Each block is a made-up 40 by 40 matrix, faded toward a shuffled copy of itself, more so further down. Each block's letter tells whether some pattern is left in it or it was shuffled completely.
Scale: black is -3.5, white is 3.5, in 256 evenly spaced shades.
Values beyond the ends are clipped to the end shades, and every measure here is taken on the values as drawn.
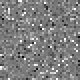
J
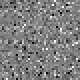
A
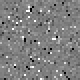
J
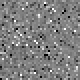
J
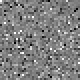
J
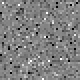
J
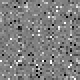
A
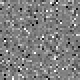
A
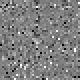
A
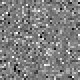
J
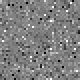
J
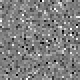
J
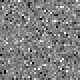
J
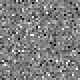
J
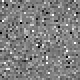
J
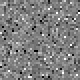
J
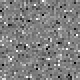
J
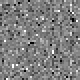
A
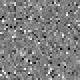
A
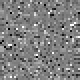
A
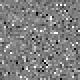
J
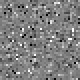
A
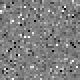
J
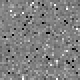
J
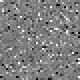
J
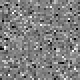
A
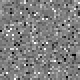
J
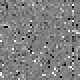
A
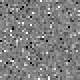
J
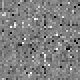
A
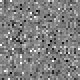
A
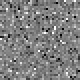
J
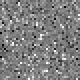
J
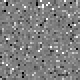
J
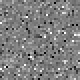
J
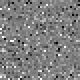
A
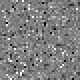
J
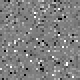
A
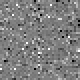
A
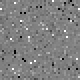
J
